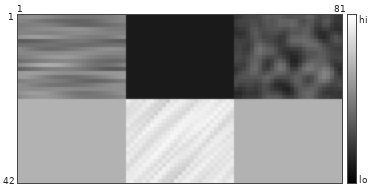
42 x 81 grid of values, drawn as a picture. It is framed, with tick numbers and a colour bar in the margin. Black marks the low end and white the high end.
It is made of 2 by 3 panels. Panel 1,1: middling, streaked across. Panel 1,2: very low, flat. Panel 1,3: low, blotchy. Panel 2,1: high, flat. Panel 2,2: very high, slanting up to the right, faint in contrast. Panel 2,3: high, flat.
